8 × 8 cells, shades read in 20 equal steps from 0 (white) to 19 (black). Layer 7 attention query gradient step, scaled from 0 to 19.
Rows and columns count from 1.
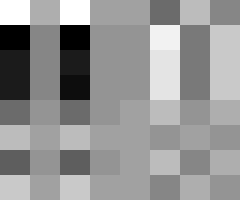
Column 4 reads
7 8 8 8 8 7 8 7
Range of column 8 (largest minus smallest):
5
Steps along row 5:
down up down down down up down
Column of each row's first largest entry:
6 1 1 3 1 6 1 6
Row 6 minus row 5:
-6 -1 -6 -1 0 3 -1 2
